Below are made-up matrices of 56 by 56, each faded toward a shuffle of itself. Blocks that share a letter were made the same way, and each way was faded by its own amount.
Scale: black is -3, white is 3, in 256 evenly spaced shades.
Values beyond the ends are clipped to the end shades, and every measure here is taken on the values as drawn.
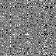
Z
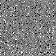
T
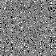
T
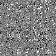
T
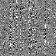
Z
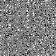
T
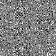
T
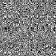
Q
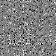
T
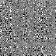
Z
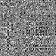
Q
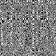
Q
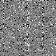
T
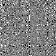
Z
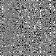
Z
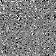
T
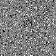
T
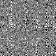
Z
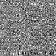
Q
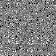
T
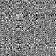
Q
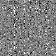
T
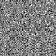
Q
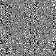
Z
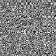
Q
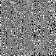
Z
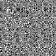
Q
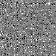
T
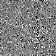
T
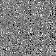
T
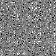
T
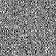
Q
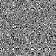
Q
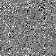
T
